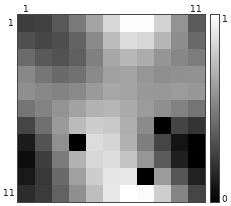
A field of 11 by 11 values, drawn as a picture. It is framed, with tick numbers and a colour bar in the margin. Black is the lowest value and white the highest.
Ninth with the highest average: bottom middle. Roughest part: bottom right. Lone odd cells: 3, each lower than its neighbours.
